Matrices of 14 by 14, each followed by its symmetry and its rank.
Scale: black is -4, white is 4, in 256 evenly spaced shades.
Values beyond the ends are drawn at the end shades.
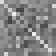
symmetric, full rank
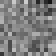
neither, rank three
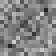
symmetric, full rank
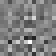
neither, rank two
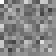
symmetric, rank three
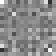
symmetric, rank three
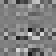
neither, rank two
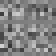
neither, rank three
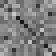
symmetric, full rank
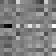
neither, rank two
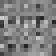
neither, rank three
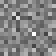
symmetric, rank three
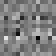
neither, rank two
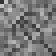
symmetric, full rank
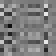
neither, rank two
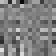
neither, rank three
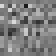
neither, rank three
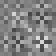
symmetric, rank three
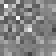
symmetric, rank three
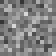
symmetric, full rank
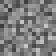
symmetric, full rank
